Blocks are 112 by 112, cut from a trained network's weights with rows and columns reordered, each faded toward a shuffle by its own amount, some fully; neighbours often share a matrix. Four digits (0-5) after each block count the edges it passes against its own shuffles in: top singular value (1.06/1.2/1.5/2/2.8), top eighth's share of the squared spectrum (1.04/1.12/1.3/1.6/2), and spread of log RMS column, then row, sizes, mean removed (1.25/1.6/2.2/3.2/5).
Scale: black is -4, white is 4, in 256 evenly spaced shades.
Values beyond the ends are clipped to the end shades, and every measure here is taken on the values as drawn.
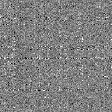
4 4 2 3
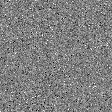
1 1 0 0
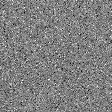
0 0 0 0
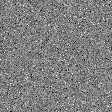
0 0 0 0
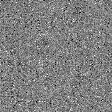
2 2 0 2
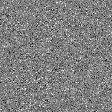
3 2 0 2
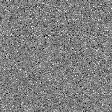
3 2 0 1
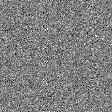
3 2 1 1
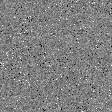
1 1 0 0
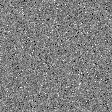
1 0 0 0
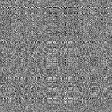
5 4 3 3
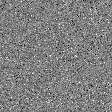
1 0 0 0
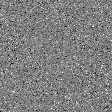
0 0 0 0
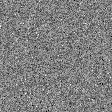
0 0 0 0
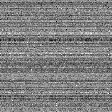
5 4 2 3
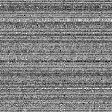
5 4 2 3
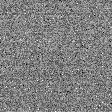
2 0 0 0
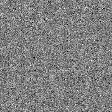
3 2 1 1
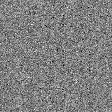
2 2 0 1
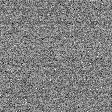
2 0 0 0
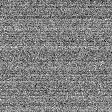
4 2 0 1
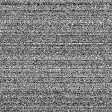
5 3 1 2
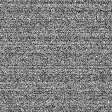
4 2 0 1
